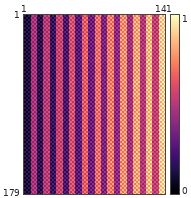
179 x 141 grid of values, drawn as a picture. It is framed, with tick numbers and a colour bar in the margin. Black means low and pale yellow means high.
There is an overall slope up to the right. On average the colour sits 50% of the way up the scale. Upright stripes repeat 11 times across the table.
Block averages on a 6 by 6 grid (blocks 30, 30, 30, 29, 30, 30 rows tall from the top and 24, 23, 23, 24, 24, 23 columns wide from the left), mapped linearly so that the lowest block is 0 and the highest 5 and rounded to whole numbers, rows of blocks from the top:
0 1 2 3 4 5 / 0 1 2 3 4 5 / 0 1 2 3 4 5 / 0 1 2 3 4 5 / 0 1 2 3 4 5 / 0 1 2 3 4 5
